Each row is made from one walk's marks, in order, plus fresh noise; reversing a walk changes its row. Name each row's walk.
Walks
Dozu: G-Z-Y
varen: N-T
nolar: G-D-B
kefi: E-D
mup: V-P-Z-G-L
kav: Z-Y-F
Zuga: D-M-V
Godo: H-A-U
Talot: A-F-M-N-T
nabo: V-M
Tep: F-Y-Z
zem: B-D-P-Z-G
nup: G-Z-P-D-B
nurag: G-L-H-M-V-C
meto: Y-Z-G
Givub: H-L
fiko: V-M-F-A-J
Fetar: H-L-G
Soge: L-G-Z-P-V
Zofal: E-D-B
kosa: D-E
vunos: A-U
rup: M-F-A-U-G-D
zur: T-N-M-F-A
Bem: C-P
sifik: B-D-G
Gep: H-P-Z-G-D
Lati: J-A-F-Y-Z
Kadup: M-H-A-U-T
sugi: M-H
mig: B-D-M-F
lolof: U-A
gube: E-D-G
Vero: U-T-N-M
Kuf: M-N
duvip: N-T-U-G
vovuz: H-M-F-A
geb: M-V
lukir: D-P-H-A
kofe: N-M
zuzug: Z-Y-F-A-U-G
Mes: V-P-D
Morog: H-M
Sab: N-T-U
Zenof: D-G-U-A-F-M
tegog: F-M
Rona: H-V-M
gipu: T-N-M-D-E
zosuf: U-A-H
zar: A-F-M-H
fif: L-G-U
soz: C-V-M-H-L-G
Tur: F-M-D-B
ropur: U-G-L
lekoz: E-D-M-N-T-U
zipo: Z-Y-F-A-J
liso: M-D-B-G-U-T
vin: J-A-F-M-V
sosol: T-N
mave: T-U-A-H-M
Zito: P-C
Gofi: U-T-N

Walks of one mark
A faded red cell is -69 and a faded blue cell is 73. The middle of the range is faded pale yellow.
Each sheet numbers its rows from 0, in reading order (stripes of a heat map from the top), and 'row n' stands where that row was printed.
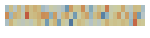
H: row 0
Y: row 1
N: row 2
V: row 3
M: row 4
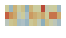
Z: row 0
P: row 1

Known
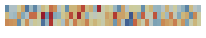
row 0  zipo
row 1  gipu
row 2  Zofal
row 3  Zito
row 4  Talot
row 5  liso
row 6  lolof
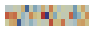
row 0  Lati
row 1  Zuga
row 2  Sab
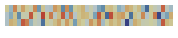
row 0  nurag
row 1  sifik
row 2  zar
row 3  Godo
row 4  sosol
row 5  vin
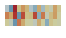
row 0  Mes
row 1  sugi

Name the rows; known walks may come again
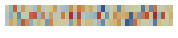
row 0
nurag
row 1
Morog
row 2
kefi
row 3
zuzug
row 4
Talot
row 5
Gep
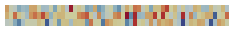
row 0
meto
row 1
Dozu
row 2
Bem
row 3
Kadup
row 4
gipu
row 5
Tur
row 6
gube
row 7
Gofi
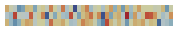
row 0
duvip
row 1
geb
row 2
fif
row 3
Vero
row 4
rup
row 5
Tep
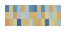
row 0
zur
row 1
vovuz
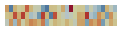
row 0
nolar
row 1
Godo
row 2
Zito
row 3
lolof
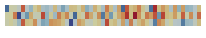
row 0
vin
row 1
liso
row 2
sosol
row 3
nabo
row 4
nup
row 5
Mes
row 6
zem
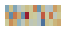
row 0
zosuf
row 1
sifik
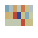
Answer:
Zuga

